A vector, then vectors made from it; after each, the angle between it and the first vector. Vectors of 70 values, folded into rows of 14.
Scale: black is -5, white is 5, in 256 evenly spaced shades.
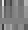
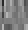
nearly opposite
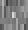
partly aligned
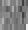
orthogonal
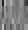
nearly opposite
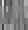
nearly parallel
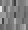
orthogonal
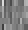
nearly parallel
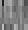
nearly opposite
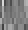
nearly parallel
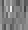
partly opposed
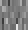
orthogonal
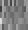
partly aligned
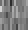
partly aligned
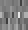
orthogonal
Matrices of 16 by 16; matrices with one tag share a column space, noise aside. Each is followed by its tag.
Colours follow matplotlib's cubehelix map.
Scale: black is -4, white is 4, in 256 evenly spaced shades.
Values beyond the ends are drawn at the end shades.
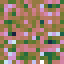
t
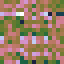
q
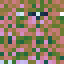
q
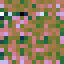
q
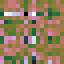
q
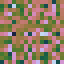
t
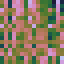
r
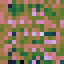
t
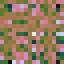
t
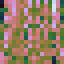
r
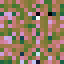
q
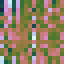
r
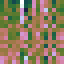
r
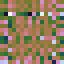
q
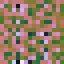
t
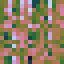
r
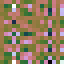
t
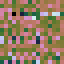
q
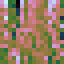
r
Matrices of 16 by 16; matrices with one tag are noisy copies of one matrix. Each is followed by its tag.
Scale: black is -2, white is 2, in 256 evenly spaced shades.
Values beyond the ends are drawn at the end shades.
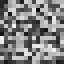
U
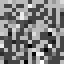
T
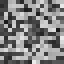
U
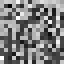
T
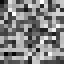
U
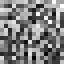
T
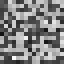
U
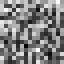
T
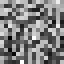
T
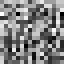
T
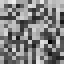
T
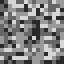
U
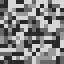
U
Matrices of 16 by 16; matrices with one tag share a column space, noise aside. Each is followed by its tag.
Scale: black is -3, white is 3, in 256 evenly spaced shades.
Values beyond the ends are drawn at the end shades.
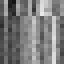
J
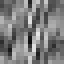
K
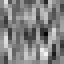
K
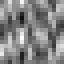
K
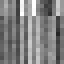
J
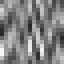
K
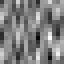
K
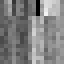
J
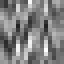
K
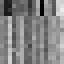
J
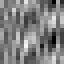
K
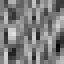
K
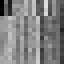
J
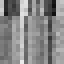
J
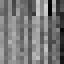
J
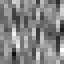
K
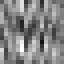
K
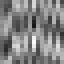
K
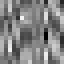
K
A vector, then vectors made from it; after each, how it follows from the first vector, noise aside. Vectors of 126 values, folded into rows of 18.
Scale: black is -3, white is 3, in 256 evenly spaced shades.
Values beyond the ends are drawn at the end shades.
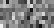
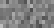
shrunk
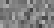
shrunk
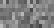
shrunk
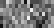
sign-scrambled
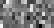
sign-scrambled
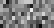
sign-scrambled
